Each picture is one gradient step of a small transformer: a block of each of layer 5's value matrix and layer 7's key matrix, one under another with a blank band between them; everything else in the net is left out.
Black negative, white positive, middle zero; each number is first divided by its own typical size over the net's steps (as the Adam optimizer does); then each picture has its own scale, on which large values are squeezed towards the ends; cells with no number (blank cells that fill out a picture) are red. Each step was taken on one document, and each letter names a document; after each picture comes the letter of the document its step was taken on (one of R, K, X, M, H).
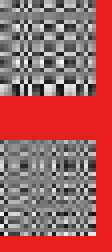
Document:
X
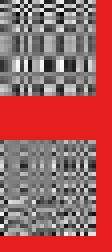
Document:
X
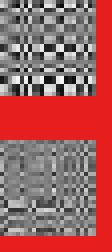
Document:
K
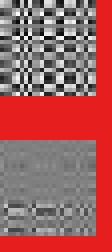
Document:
X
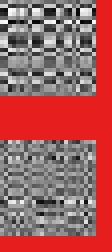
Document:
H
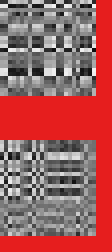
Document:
H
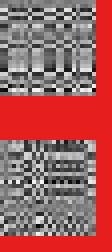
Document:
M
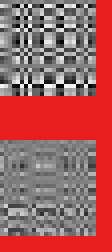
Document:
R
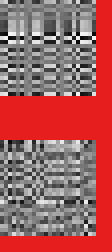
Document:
M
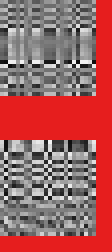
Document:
M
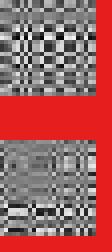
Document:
K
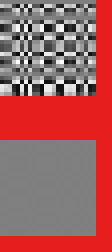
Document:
R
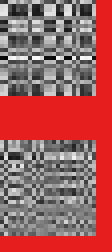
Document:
H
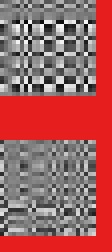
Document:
K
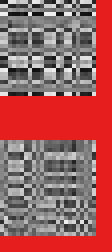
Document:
H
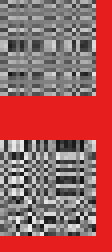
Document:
M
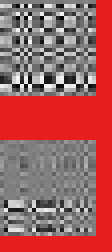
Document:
R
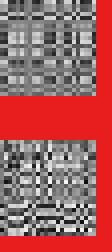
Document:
M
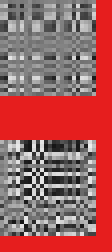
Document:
M
